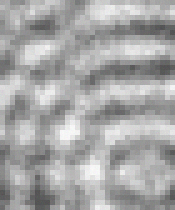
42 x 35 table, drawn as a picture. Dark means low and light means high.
Rings spread out from the bottom right. No overall slope runs across the table. The ninth with the lowest average is the bottom left. The values follow a bell shape. Horizontal stripes repeat 5 times down the table. No row or column stands out.
